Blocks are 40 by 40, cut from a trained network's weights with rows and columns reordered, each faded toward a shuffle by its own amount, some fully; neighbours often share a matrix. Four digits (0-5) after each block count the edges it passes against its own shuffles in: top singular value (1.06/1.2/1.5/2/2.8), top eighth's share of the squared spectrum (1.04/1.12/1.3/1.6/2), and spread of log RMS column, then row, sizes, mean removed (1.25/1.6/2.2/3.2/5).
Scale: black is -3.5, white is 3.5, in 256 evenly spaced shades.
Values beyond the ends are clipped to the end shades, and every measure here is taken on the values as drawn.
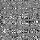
3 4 1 3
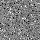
0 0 0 0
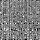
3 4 0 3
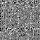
2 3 1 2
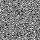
0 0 0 0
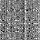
3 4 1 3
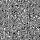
1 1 0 0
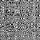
3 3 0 3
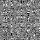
3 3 2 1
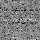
3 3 1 1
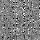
3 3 2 0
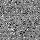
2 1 0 0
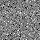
0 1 0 0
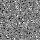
0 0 0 0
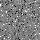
0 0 0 0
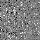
1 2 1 0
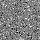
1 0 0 0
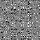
3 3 2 1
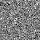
1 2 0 0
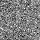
0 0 0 0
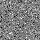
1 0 0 0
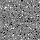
0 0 0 0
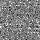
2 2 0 0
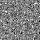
2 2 0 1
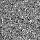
0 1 0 0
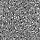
0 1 0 0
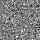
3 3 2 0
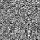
3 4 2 2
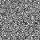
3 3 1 1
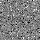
0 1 0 0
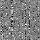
2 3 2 0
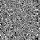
3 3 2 0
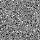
2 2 1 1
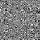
2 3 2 1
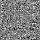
2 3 1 1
